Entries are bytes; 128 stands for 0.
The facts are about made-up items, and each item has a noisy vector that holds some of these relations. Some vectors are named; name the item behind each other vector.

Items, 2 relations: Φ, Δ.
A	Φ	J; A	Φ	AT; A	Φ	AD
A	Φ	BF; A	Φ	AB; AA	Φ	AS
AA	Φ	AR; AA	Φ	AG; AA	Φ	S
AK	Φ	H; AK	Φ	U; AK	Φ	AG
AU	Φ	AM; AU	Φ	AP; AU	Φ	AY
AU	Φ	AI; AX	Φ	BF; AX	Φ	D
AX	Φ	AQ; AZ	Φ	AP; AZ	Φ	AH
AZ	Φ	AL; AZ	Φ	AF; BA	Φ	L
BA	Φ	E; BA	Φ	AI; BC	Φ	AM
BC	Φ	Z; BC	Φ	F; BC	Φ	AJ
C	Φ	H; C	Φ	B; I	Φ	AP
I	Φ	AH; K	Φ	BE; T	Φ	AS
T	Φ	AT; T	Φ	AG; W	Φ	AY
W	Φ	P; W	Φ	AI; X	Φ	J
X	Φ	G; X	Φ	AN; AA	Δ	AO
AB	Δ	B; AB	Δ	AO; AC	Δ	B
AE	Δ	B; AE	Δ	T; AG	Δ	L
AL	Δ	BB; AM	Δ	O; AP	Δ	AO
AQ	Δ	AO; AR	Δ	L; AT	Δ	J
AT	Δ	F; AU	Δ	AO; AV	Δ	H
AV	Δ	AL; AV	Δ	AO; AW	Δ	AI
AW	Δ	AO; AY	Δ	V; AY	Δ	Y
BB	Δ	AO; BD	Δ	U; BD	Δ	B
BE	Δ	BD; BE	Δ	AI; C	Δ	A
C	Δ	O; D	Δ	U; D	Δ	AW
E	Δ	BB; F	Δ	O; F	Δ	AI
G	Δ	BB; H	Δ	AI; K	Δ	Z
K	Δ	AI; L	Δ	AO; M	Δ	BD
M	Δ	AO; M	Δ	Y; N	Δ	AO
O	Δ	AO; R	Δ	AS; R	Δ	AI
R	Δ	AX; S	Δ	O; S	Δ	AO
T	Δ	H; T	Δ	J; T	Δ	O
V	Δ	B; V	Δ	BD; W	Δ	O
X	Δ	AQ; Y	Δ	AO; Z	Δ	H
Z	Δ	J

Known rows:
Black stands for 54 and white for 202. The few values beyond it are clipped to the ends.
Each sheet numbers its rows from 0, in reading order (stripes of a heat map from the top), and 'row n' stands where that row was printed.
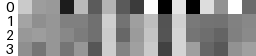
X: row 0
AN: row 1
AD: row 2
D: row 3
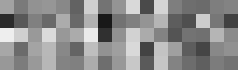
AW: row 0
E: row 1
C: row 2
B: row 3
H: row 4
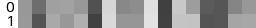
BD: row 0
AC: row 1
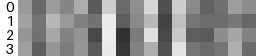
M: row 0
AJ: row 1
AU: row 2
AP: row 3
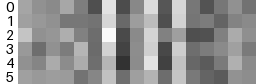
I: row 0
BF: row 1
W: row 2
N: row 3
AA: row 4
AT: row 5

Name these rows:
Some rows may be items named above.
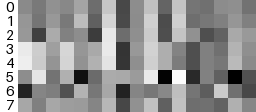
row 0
AV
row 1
N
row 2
AY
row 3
C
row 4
C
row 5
AX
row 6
G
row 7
S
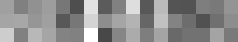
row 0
BA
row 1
J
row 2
AM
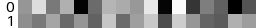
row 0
AX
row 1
AB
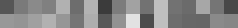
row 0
BB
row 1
AK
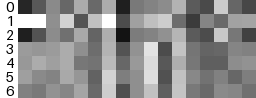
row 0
E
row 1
A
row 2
E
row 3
AK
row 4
T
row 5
K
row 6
AV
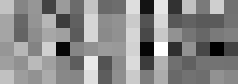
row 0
AQ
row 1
AI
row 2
BE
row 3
AS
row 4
BC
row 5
O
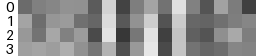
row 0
AL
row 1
P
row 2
AU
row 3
AK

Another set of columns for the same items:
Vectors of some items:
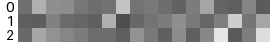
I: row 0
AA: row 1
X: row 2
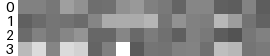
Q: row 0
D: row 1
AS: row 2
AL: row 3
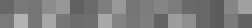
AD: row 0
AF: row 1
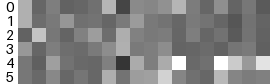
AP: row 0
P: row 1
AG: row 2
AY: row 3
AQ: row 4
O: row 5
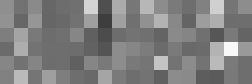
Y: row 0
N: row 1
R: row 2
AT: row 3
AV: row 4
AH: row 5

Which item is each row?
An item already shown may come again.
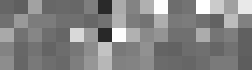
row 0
AQ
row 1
J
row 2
L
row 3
AY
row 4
AY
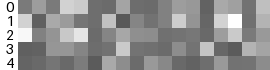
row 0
G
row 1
BB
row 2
E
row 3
AX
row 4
S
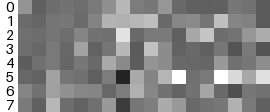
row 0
AY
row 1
D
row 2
AK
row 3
AM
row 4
S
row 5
AQ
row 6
BA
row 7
AU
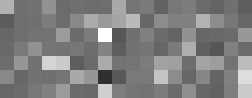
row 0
P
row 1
D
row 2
C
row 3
BC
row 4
G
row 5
AB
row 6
A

